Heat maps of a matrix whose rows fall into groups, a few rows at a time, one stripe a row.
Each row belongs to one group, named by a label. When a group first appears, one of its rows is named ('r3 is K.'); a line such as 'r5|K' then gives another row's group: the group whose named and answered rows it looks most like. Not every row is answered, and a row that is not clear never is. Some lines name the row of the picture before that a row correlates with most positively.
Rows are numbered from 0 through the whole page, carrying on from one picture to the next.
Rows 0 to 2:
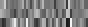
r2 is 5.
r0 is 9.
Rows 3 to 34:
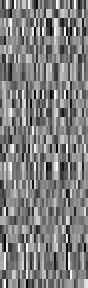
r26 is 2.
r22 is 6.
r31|9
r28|5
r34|2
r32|9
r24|5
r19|2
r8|6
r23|2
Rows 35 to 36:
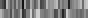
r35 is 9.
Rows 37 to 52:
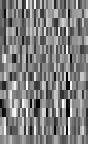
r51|9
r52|6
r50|9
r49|5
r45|9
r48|5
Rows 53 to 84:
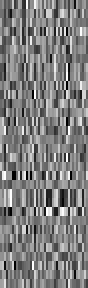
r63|2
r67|9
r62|9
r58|5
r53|2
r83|2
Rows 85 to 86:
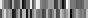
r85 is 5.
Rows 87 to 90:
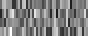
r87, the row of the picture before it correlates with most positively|86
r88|2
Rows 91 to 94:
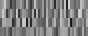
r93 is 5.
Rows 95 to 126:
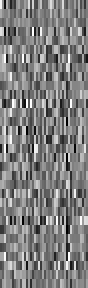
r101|9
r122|5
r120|5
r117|6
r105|9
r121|9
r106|5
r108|9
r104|5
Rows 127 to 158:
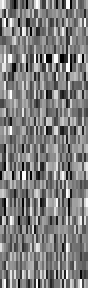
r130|5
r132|9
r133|6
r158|2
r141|6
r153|2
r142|9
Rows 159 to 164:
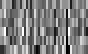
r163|9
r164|5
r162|9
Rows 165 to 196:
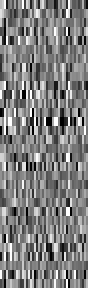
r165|9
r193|2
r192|6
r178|6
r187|5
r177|2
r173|5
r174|9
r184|6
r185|9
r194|9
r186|2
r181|9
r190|9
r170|6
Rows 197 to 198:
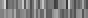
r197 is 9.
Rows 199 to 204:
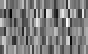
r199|9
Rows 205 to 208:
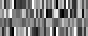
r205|2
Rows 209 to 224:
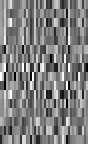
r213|9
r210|9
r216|9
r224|5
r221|6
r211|6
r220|9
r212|9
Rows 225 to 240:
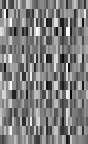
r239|6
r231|6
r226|2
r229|6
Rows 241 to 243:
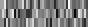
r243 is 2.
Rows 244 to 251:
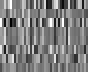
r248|9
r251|2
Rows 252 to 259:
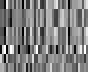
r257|2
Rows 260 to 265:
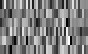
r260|2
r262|5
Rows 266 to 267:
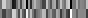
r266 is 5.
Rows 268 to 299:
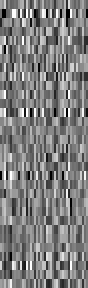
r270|5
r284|9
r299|6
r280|9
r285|6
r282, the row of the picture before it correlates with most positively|267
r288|6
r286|9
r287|2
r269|5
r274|9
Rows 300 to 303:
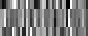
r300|5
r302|9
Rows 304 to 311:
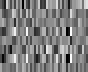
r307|5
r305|5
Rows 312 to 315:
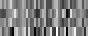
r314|6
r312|6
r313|5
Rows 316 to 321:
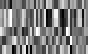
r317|6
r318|6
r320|5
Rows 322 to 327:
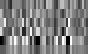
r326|5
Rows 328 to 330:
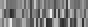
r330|6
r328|9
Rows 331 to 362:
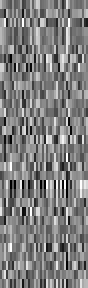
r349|6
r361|2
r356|6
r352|9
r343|9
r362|9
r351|9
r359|9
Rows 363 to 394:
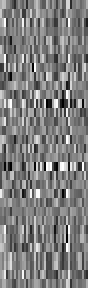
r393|9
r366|9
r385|6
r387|2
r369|9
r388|9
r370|2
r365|9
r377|5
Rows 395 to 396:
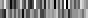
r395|9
